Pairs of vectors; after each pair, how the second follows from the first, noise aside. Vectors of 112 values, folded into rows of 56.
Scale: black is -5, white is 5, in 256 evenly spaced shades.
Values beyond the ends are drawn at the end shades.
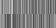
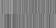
shrunk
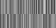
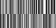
scaled up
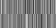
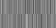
shrunk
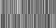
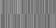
shrunk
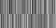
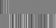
partly zeroed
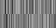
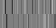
partly zeroed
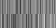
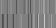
partly zeroed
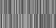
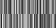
scaled up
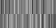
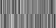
shuffled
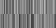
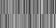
shuffled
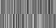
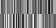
scaled up
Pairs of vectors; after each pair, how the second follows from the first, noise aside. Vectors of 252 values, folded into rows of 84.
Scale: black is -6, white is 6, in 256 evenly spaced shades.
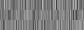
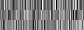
scaled up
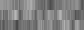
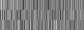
shuffled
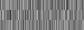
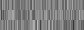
shuffled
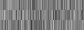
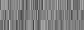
shuffled
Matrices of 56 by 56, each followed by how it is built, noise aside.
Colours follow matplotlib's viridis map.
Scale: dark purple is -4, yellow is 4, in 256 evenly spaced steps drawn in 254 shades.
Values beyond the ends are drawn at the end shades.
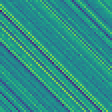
Toeplitz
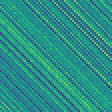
Toeplitz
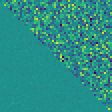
upper triangular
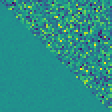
upper triangular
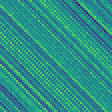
Toeplitz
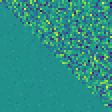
upper triangular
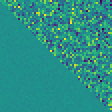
upper triangular
